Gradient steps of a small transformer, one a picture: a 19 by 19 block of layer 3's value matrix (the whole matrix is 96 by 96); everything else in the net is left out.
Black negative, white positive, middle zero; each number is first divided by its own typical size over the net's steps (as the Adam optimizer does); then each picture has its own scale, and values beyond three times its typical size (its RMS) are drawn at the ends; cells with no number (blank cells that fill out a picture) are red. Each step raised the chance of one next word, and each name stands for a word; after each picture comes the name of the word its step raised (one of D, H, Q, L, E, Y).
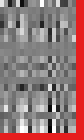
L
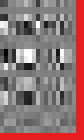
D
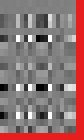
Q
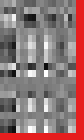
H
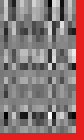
D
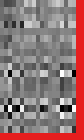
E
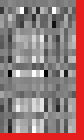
H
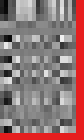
E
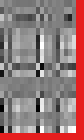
H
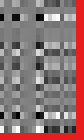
L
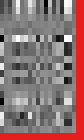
E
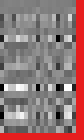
Q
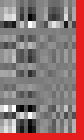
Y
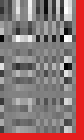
E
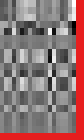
D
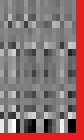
Y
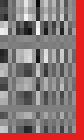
D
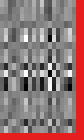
E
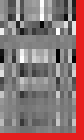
D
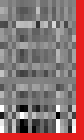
Y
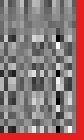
E
